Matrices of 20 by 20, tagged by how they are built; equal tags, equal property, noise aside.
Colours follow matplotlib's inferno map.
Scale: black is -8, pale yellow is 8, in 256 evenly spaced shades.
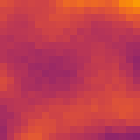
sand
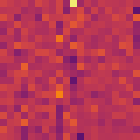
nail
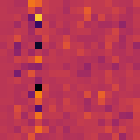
nail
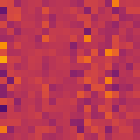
nail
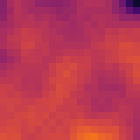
sand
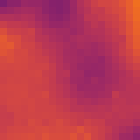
sand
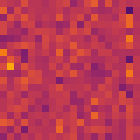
nail
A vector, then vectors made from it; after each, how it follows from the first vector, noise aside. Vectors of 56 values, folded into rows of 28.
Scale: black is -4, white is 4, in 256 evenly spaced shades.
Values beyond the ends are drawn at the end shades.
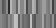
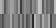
wrapped around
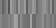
shrunk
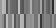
wrapped around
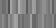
shrunk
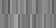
shrunk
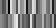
scaled up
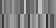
reversed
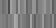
shrunk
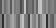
reversed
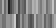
sign-scrambled
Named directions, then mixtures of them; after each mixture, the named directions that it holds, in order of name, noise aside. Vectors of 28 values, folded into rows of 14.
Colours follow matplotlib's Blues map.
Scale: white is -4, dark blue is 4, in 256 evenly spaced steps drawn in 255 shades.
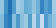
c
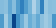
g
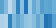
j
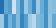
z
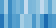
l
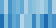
l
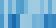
g, j, l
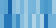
c, l, z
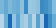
c, j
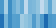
l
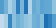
j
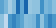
g, j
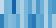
j, z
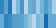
c, l, z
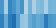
g, l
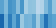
l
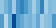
g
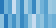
z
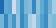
z
